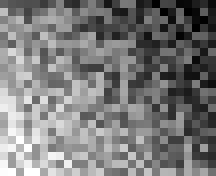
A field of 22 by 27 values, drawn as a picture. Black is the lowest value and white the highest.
The field climbs toward the bottom left. The bottom left is the ninth with the highest average. No regular stripes run through it. The texture is fine-grained noise. The ninth with the lowest average is the top right.
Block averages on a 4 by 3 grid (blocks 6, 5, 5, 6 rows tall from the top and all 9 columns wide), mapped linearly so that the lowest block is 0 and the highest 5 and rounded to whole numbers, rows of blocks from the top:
310
321
431
542
